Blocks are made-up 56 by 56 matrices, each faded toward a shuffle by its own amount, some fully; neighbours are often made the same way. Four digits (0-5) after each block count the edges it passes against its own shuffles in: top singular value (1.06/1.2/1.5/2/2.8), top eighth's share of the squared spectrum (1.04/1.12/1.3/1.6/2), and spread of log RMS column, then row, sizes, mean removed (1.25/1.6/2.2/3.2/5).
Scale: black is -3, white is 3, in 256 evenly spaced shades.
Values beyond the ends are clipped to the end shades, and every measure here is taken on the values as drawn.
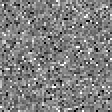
0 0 0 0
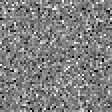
0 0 0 0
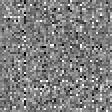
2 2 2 2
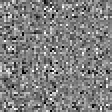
1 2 3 2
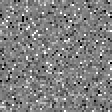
0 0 0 0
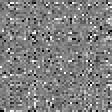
4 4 2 2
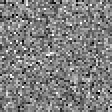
0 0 0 0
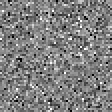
0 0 0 1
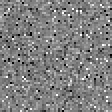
0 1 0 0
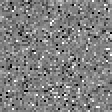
0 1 1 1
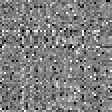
4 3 2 2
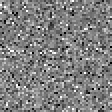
1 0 0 0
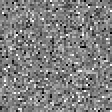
1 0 0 0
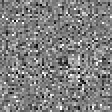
4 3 2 2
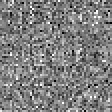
4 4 2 2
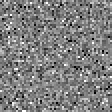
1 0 0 0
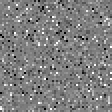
0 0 0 0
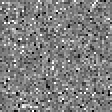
2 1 0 1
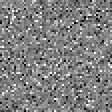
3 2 0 0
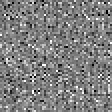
4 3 1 2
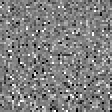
3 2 1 1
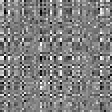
5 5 4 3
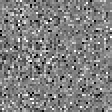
3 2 0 1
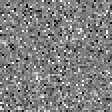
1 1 0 0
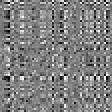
5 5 4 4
